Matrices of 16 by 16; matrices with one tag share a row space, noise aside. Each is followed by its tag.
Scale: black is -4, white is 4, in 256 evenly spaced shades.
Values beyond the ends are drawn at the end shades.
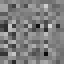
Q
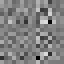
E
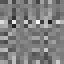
Q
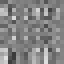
Q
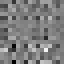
Q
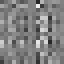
E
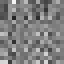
Q
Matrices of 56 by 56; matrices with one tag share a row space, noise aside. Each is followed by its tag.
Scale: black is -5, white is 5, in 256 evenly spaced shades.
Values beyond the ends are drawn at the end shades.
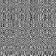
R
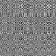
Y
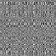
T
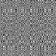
R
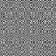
R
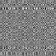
T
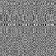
T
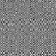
R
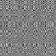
T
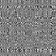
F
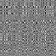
T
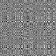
Y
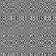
R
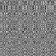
T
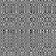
R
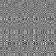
T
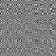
F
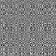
R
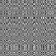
T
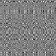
T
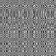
T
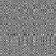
T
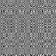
R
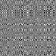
Y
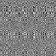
T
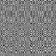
R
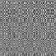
T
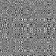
Y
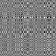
Y
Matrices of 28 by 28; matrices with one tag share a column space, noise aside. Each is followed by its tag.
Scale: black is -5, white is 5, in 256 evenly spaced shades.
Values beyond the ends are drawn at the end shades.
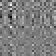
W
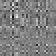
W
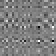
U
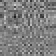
W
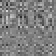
W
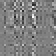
W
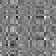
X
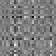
X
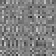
X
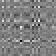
U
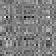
X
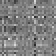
X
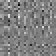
W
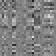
W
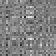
X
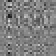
W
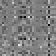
X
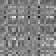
X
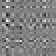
U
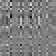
W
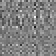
W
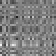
X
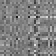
X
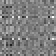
X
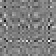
U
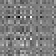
X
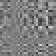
W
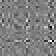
U
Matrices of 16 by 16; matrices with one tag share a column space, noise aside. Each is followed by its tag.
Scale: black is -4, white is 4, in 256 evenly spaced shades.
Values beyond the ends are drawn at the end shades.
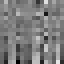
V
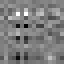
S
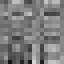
V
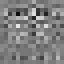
S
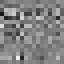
S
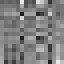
V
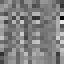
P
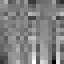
V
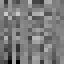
V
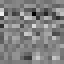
S
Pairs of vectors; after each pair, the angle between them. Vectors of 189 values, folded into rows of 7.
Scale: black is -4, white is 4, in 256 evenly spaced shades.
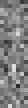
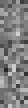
nearly parallel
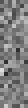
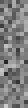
nearly parallel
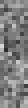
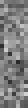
nearly opposite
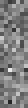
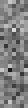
nearly opposite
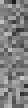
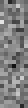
partly aligned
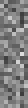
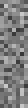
nearly opposite
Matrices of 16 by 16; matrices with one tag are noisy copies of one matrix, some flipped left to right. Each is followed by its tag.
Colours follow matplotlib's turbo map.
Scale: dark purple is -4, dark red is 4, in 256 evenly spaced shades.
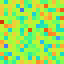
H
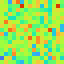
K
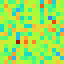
K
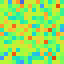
K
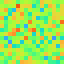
H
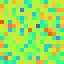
H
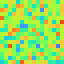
H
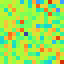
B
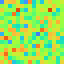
B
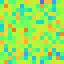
K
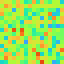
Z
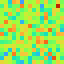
K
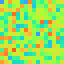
B
